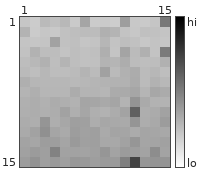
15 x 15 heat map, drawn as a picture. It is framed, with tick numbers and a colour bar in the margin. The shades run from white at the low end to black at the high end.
No regular stripes run through it. The values are skewed, with a long tail toward high values. Overall the values sit about 30% of the way up the scale. The field climbs toward the bottom.
